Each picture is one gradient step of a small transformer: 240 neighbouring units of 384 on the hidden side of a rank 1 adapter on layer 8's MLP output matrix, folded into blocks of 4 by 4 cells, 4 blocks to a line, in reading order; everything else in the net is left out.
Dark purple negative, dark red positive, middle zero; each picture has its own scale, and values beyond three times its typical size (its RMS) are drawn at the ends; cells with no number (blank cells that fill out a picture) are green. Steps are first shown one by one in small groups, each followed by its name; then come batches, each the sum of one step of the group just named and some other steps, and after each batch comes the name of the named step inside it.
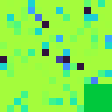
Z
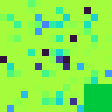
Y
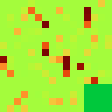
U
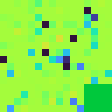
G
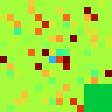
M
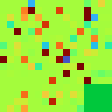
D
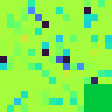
Z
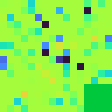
Z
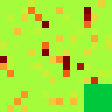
U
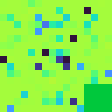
Y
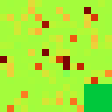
M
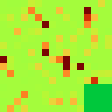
U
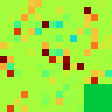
Y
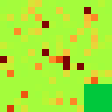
D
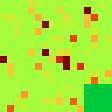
M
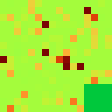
Z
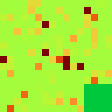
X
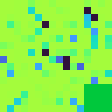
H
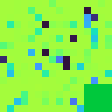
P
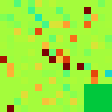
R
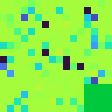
R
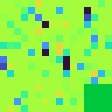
R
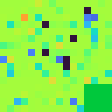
P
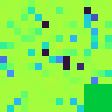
H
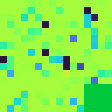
P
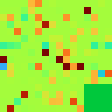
X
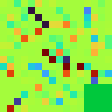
R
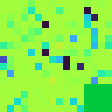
H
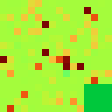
X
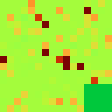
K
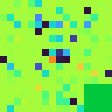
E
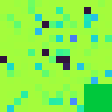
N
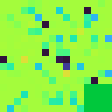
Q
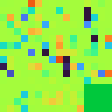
K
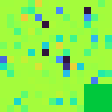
Q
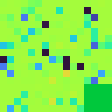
E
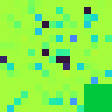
N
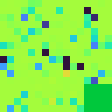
E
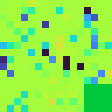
K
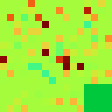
K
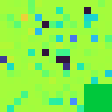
N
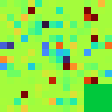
E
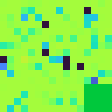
Q
